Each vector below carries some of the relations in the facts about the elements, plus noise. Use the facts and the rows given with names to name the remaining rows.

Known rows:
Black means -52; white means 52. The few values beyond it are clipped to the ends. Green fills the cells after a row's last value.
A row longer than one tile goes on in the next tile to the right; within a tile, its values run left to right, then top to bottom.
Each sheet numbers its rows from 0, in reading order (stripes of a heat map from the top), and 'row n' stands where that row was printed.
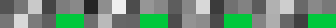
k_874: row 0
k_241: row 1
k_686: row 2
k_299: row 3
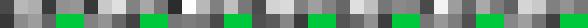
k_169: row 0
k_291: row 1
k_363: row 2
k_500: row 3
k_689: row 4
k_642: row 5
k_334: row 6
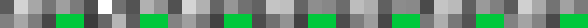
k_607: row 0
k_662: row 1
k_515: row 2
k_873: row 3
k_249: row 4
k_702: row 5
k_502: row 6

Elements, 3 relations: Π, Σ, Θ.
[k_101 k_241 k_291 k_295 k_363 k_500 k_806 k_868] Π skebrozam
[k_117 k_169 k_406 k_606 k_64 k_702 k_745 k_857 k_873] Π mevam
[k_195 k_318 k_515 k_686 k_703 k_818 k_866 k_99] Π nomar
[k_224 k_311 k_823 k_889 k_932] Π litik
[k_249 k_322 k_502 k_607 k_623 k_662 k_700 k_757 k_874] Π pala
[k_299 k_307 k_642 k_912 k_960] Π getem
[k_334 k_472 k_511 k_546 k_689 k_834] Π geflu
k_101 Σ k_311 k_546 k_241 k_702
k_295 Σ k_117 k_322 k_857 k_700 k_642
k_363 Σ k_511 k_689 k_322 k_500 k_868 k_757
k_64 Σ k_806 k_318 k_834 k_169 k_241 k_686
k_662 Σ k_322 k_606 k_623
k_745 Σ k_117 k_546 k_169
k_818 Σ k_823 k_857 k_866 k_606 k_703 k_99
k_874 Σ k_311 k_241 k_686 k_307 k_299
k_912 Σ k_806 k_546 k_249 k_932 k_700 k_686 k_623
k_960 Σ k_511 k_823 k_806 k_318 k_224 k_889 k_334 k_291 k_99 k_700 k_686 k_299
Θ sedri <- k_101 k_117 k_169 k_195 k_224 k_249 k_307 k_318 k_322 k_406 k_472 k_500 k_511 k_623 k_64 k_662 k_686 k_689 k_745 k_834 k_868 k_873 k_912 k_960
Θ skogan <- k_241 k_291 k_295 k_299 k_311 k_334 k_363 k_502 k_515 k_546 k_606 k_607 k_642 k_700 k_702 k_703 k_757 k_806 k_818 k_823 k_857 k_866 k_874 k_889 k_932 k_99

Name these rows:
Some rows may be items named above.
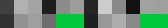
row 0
k_912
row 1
k_745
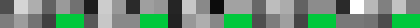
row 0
k_515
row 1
k_546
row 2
k_745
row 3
k_249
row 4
k_363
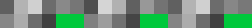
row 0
k_299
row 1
k_515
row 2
k_299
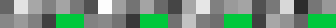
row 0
k_757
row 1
k_818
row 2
k_311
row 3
k_64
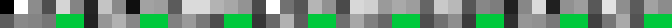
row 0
k_295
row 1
k_745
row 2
k_823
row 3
k_662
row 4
k_932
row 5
k_195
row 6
k_101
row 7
k_623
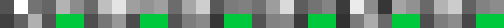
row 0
k_322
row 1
k_224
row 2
k_318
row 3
k_960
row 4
k_117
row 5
k_834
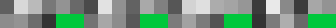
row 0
k_99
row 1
k_700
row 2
k_889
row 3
k_117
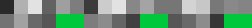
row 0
k_806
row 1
k_291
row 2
k_511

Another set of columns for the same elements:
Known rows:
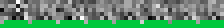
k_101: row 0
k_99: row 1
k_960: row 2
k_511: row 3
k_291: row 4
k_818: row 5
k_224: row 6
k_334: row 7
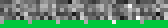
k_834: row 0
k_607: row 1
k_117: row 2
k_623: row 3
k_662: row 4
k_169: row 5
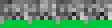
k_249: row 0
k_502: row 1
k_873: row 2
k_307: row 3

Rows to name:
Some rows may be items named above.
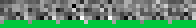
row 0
k_195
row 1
k_686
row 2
k_64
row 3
k_912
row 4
k_806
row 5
k_311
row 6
k_169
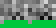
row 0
k_299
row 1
k_241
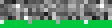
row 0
k_662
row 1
k_169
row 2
k_700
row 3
k_295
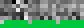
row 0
k_745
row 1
k_700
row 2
k_642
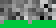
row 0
k_318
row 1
k_874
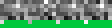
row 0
k_363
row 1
k_546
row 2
k_363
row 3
k_295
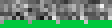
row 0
k_702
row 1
k_686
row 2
k_623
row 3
k_322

